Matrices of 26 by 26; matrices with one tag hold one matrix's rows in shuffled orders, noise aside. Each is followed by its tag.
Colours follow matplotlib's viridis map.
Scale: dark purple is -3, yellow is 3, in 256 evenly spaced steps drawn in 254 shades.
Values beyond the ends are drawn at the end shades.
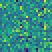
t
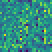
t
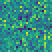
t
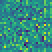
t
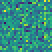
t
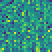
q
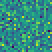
q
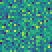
q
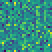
q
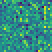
t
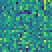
t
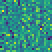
q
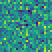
t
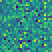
t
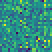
t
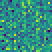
q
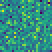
q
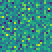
q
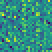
q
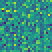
q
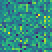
t
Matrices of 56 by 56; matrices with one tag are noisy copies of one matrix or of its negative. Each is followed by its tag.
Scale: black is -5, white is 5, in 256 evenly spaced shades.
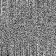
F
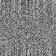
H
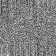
F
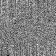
F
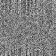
H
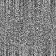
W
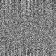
H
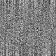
W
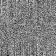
F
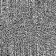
F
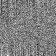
F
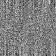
W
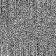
F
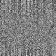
H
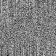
F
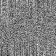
F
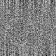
W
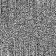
F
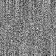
W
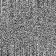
F
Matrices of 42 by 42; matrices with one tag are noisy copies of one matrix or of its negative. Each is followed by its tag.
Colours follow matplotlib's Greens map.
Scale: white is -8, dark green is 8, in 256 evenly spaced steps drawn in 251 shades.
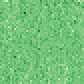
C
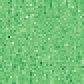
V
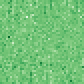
V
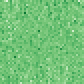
C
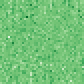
V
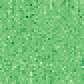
V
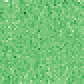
C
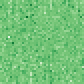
V
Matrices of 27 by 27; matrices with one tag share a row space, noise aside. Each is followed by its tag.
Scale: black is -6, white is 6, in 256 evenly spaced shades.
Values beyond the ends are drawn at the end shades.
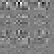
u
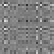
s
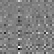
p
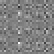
p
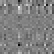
p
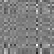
s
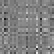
s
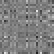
s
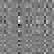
p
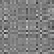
s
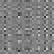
p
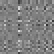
p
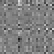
p
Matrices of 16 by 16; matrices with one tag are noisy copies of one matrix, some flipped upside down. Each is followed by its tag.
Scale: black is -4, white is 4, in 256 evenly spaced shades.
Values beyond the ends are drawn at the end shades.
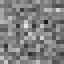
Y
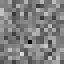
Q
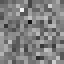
Q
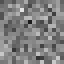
Q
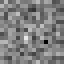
Y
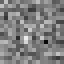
Y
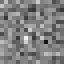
Y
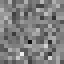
Q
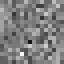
Q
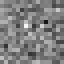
Y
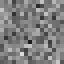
Q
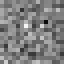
Y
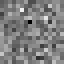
Q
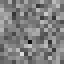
Q
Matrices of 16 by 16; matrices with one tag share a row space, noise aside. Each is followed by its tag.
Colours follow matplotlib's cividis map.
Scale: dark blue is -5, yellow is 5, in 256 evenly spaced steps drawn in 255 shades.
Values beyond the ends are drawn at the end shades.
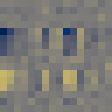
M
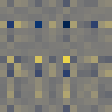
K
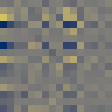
M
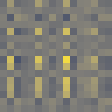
K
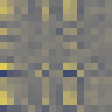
M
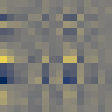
M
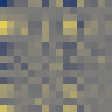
M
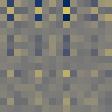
K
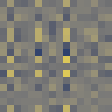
K
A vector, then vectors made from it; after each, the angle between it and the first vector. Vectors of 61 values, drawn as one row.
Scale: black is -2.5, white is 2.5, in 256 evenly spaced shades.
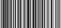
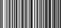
nearly opposite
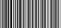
partly aligned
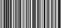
partly aligned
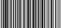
nearly parallel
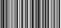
orthogonal
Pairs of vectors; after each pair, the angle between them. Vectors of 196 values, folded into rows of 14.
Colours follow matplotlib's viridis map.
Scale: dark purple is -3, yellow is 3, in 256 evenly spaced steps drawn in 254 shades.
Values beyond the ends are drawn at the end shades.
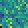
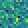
partly opposed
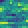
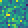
partly opposed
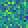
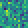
partly aligned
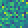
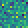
nearly opposite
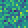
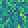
partly aligned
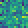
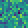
partly aligned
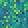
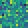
orthogonal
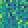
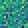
partly aligned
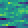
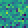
partly aligned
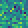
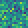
nearly parallel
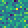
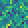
partly aligned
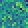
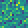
partly aligned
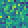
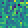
nearly opposite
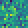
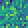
nearly parallel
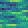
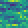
nearly parallel
